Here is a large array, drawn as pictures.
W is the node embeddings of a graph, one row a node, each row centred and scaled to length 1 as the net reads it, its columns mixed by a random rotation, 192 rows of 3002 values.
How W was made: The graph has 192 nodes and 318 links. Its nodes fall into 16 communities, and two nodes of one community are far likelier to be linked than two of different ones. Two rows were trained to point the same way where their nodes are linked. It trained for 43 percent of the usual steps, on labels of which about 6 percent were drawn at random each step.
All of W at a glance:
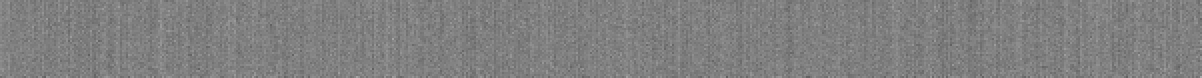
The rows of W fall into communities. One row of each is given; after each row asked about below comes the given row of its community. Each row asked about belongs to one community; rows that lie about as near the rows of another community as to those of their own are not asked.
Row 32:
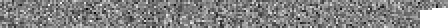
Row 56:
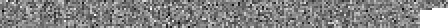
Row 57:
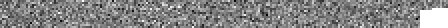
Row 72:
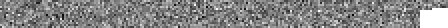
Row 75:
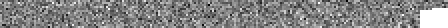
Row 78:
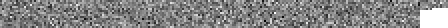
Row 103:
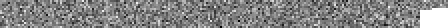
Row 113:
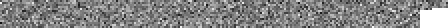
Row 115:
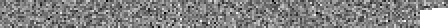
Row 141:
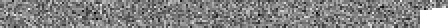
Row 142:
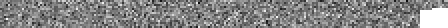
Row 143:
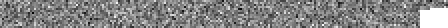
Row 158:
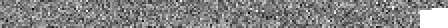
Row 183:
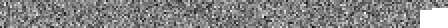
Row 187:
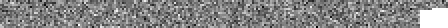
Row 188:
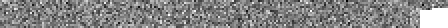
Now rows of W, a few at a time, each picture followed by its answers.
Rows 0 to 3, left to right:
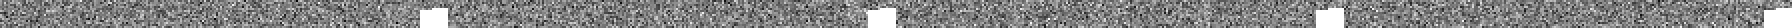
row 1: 188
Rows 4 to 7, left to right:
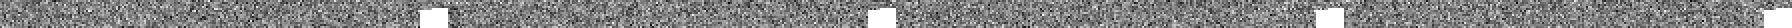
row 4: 72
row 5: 103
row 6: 143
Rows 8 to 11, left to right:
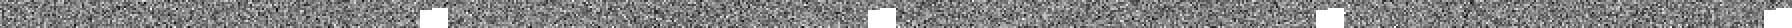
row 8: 56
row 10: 72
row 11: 143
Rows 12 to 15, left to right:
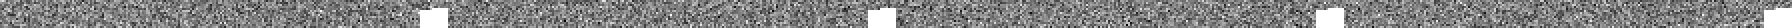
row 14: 158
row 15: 72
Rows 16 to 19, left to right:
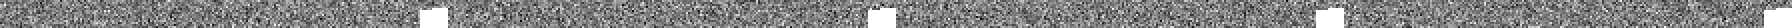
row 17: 72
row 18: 78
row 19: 183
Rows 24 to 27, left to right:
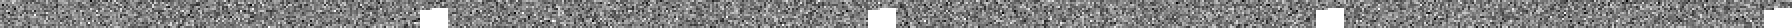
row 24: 72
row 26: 103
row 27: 188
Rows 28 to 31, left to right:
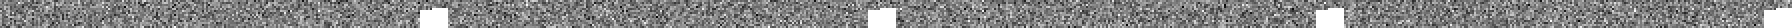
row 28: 56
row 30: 158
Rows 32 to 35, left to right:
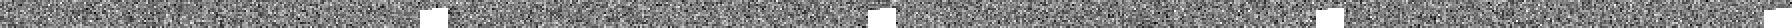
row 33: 103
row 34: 141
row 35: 56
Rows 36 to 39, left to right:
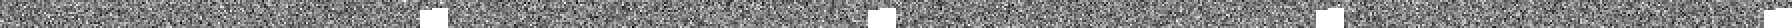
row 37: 188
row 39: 188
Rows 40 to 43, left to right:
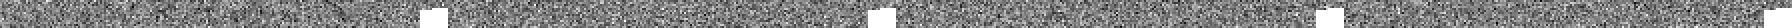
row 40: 141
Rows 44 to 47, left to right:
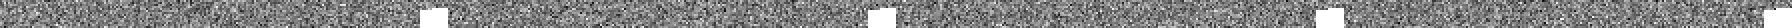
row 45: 56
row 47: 57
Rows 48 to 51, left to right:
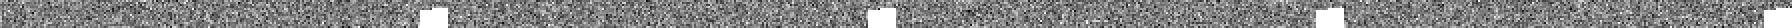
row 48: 56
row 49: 57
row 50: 32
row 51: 57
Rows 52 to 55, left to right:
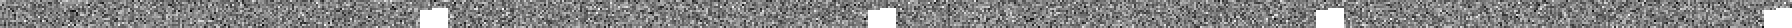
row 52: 32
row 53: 57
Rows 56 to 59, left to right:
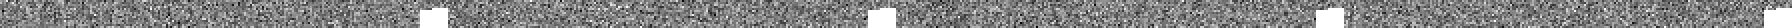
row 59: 183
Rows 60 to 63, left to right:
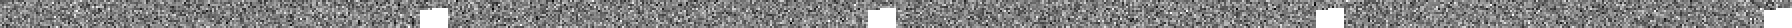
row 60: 75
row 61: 56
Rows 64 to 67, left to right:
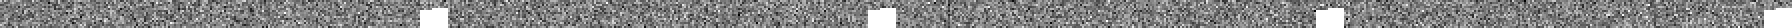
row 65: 32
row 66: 158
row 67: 183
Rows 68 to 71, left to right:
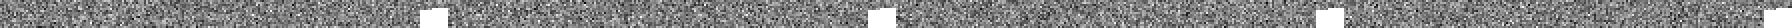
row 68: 32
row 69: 32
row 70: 32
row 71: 57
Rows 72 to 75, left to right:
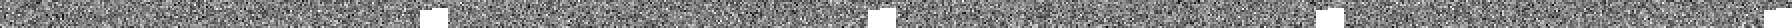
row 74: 113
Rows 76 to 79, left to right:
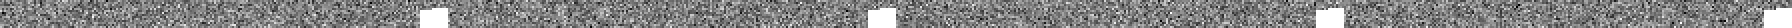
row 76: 115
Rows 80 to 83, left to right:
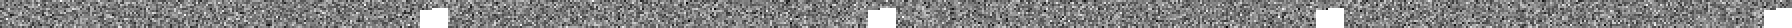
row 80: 142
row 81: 56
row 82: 57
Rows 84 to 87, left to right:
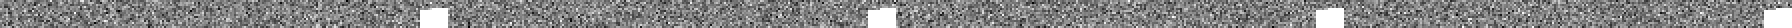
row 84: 103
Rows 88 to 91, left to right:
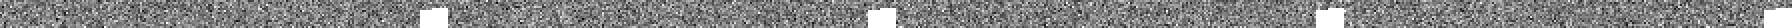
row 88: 183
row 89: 75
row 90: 113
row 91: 103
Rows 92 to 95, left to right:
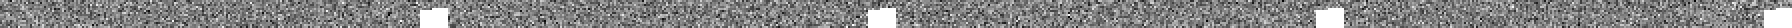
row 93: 183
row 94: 143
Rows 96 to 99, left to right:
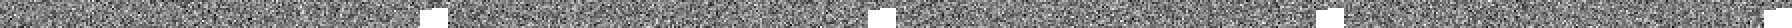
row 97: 113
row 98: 72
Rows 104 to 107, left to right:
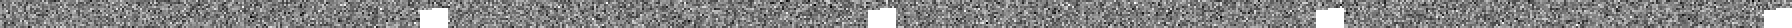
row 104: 72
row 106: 113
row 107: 115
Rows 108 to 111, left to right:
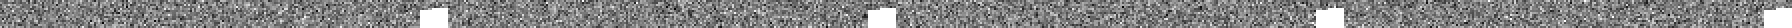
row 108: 141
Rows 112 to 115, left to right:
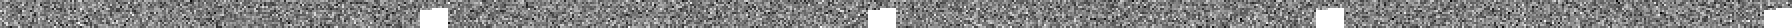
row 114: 142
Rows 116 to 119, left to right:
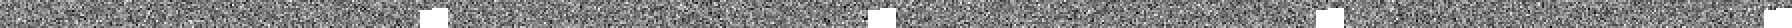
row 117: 141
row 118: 188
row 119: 72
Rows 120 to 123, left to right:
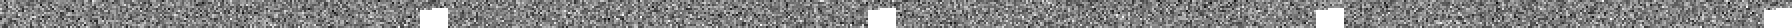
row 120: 183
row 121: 143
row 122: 32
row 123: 142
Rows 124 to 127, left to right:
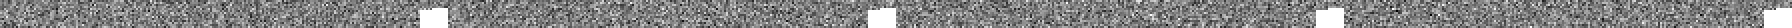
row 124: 57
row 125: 158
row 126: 78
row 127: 57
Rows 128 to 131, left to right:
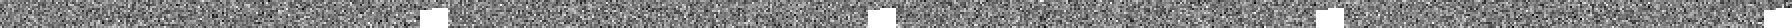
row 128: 141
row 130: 187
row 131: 72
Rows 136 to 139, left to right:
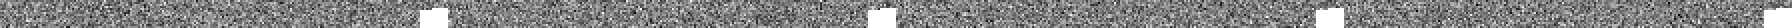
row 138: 183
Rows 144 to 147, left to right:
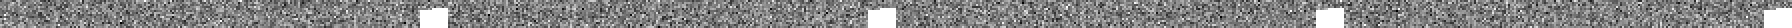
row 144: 143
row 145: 113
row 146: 113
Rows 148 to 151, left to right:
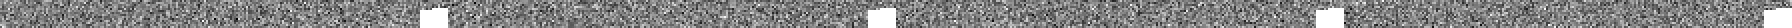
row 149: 158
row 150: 142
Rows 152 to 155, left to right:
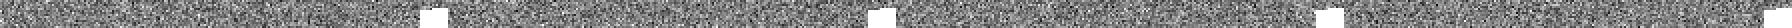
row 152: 141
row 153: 115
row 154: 188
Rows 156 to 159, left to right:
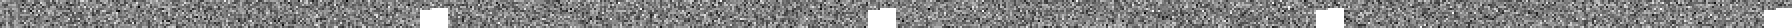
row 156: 103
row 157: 78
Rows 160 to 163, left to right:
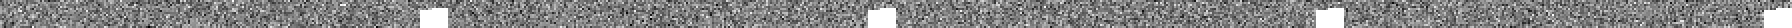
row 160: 158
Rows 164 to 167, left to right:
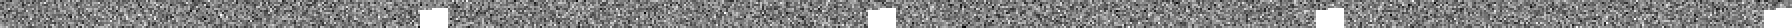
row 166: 188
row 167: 188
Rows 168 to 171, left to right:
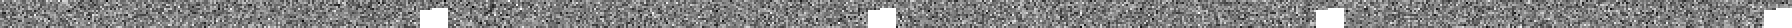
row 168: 115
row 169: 142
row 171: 56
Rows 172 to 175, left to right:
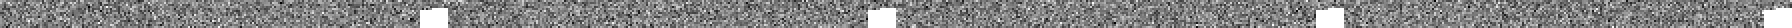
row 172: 103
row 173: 113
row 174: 103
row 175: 188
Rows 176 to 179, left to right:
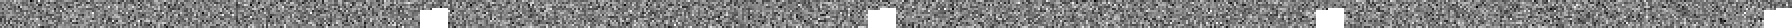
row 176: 75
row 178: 57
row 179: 141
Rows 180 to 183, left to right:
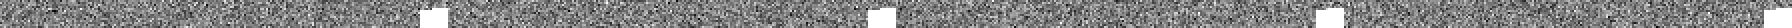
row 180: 113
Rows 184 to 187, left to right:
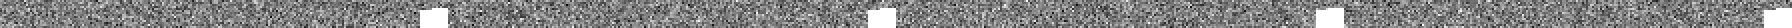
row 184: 143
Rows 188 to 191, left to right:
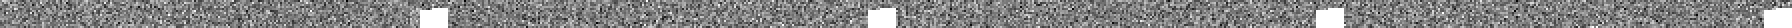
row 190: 56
